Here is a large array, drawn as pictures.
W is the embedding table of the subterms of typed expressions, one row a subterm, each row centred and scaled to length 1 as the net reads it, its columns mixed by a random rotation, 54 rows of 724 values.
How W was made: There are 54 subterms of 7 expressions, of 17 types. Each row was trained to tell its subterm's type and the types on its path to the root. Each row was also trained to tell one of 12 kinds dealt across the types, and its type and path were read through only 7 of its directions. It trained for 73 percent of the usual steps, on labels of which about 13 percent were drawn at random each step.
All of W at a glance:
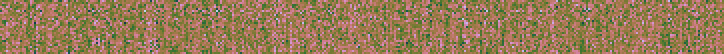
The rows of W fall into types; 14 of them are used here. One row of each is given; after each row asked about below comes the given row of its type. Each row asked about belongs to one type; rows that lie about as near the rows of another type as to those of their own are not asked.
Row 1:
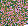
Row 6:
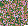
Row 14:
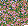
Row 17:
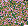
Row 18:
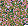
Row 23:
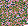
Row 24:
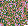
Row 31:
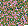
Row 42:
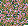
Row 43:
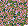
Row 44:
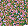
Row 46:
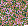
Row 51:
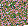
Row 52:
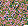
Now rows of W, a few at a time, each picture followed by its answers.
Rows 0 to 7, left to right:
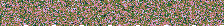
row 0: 46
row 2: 17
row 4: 14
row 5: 23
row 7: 14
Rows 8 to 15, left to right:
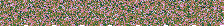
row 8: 31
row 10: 43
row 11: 43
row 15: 1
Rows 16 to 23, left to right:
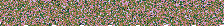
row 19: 18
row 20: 31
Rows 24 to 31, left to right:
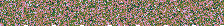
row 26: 31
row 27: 46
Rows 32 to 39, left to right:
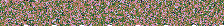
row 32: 17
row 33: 6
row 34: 24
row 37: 18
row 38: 18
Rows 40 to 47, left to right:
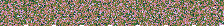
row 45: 6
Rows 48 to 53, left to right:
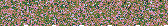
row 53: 23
